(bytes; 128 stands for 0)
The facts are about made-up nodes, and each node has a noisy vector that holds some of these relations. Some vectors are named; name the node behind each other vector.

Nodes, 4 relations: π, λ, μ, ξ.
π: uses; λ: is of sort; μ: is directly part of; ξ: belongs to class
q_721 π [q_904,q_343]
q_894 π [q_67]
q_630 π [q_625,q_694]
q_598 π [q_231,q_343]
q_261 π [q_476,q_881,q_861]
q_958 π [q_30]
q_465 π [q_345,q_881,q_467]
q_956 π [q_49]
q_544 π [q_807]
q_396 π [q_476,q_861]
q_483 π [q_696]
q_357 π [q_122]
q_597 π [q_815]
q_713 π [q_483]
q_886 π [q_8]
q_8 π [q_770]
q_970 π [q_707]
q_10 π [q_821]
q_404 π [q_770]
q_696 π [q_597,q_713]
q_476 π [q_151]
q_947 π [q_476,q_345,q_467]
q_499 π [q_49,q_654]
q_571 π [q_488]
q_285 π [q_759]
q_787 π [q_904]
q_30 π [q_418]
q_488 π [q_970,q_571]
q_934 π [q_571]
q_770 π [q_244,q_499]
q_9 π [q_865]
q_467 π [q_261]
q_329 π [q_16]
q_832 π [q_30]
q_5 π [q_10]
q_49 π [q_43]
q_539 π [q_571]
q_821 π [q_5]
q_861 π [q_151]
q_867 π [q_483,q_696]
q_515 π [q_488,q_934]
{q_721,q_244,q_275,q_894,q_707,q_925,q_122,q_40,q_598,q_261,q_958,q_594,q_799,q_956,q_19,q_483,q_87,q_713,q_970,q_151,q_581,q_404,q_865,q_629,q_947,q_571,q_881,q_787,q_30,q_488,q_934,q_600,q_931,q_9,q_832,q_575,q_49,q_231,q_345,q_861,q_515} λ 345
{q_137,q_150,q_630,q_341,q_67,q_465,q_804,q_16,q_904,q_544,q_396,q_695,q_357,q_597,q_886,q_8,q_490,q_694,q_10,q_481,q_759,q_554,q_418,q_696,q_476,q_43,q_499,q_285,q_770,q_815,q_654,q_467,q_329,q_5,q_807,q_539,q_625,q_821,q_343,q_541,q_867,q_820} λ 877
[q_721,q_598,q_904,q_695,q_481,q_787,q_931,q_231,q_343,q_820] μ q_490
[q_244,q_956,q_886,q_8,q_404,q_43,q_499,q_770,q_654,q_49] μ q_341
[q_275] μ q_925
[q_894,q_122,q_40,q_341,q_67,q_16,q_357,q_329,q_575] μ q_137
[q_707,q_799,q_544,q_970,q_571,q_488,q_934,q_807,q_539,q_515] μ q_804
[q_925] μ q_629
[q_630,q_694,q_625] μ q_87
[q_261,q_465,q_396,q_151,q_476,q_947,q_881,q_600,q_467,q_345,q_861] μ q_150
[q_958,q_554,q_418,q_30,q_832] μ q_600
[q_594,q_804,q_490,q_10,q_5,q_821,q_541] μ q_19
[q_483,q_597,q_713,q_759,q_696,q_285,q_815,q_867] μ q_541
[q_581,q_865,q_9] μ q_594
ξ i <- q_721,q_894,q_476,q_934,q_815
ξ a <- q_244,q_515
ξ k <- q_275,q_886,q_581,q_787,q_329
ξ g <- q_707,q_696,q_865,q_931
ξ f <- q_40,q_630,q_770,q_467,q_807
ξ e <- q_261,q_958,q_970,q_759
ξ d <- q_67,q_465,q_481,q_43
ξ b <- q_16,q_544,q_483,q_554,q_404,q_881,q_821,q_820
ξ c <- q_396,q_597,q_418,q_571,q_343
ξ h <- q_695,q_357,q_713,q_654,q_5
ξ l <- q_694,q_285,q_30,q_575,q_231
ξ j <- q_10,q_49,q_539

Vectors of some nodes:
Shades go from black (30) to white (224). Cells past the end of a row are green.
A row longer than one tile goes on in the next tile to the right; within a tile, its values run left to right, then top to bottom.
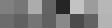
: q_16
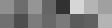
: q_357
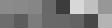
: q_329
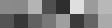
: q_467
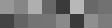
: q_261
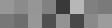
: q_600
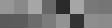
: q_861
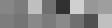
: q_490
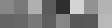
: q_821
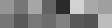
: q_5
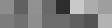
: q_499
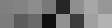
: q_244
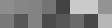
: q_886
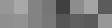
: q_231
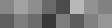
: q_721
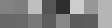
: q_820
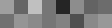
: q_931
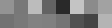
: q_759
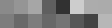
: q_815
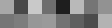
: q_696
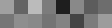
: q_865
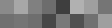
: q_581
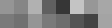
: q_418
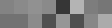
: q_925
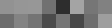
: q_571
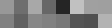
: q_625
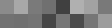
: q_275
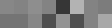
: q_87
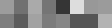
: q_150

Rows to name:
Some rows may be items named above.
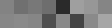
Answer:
q_49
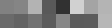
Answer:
q_481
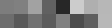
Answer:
q_67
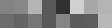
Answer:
q_481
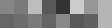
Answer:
q_820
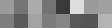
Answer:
q_150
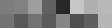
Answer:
q_67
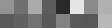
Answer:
q_544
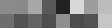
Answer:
q_807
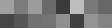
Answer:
q_947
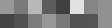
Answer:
q_396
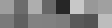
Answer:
q_10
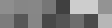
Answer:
q_886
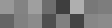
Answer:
q_958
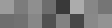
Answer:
q_832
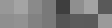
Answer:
q_231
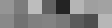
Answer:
q_904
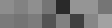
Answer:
q_122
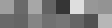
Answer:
q_867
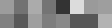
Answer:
q_150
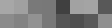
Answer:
q_30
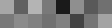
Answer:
q_707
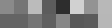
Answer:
q_821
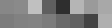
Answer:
q_343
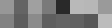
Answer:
q_8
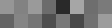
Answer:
q_970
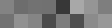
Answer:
q_956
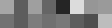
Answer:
q_539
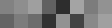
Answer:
q_483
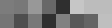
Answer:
q_770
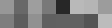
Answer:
q_8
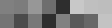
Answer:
q_770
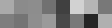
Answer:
q_285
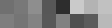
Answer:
q_43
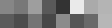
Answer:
q_630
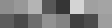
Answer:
q_476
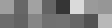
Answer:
q_867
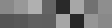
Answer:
q_881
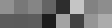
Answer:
q_515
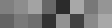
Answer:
q_483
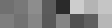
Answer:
q_43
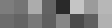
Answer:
q_16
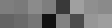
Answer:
q_404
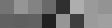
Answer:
q_40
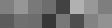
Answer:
q_894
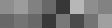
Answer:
q_934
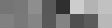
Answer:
q_43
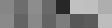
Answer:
q_654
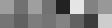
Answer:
q_804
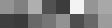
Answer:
q_465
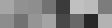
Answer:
q_694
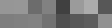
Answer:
q_575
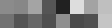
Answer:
q_807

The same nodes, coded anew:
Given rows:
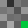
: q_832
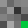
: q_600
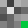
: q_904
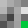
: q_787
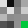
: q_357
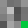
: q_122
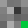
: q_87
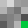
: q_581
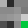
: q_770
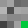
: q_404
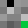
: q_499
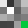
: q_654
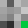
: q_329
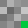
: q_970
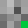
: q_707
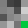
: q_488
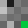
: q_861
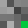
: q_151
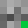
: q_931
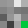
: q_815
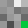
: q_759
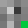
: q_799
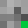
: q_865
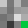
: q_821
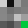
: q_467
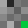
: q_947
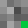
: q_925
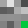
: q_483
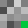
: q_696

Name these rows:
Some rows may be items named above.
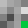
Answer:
q_787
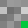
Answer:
q_970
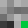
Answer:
q_16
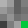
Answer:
q_40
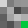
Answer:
q_807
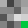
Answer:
q_539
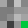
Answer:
q_285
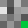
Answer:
q_261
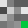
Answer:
q_713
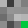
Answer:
q_10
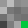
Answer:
q_575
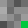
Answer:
q_49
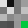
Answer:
q_357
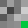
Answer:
q_934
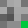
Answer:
q_721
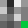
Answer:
q_476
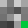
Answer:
q_554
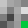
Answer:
q_787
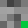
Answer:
q_956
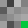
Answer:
q_597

